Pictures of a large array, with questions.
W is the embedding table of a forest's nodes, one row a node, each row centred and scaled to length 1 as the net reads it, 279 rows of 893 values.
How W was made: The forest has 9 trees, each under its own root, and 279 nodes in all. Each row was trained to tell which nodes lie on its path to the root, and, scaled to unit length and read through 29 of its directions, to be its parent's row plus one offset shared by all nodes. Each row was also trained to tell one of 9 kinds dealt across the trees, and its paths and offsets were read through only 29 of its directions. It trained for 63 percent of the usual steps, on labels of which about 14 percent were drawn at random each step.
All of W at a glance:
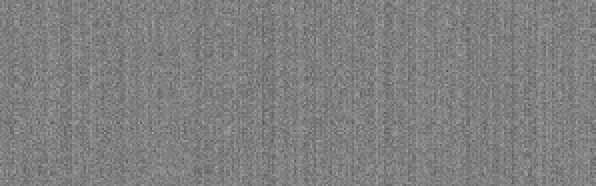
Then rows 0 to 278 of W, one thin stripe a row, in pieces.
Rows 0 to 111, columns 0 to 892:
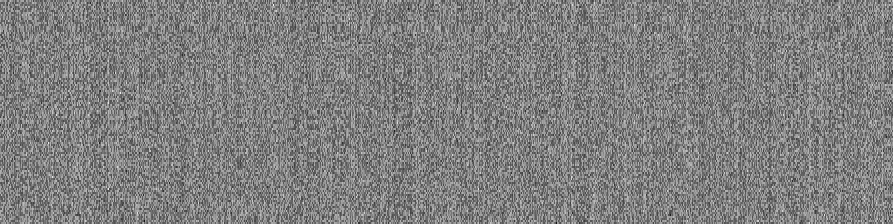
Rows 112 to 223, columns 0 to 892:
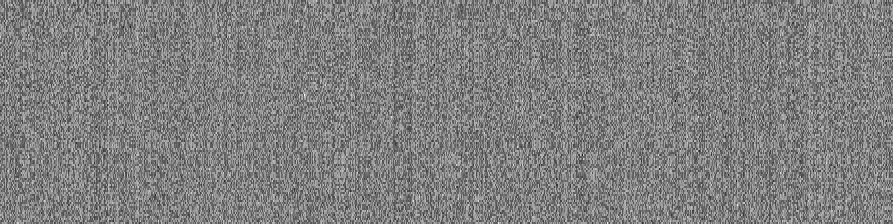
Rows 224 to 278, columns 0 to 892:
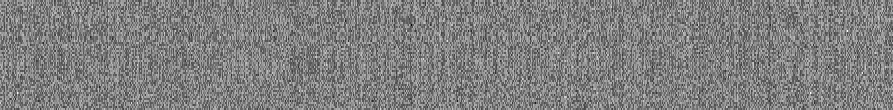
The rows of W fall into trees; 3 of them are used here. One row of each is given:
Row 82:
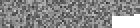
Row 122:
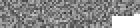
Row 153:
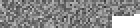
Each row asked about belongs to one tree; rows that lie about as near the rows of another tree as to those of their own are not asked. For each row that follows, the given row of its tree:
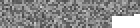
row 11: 82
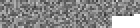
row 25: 82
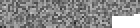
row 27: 153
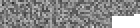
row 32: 122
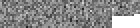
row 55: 82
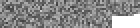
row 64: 153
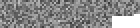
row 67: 153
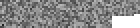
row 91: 82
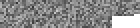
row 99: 82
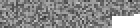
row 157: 153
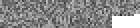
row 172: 122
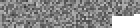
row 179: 82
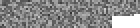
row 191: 122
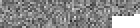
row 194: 122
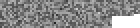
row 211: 153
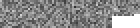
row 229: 122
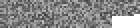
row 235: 82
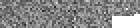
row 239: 122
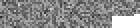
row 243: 122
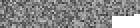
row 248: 82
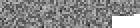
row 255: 153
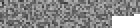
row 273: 82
